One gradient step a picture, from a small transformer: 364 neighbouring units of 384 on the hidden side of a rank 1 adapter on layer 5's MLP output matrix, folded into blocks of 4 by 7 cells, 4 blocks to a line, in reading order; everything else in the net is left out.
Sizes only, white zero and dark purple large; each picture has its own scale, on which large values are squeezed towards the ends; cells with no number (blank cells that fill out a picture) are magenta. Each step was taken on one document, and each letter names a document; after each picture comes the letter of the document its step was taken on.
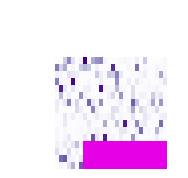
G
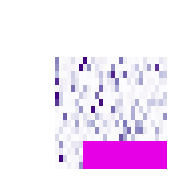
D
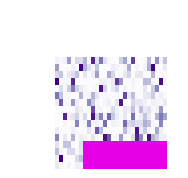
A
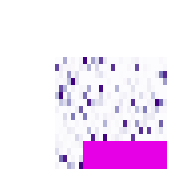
G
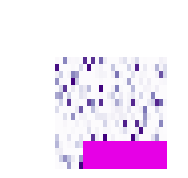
G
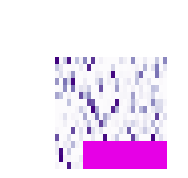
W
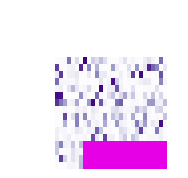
D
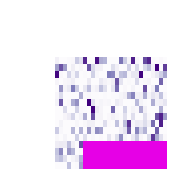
A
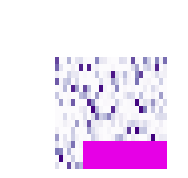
W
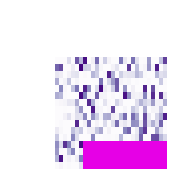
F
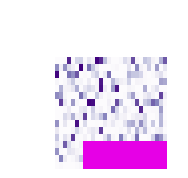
F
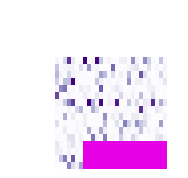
D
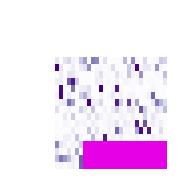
G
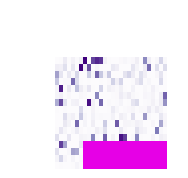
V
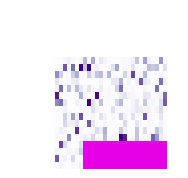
V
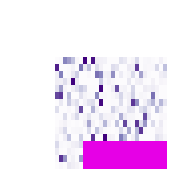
D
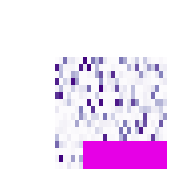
D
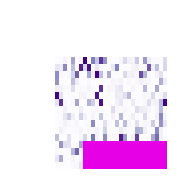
V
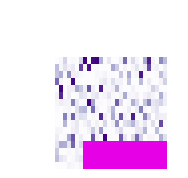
F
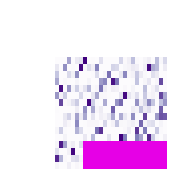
F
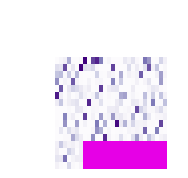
F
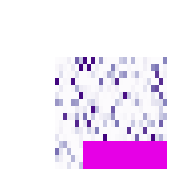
A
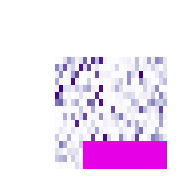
D
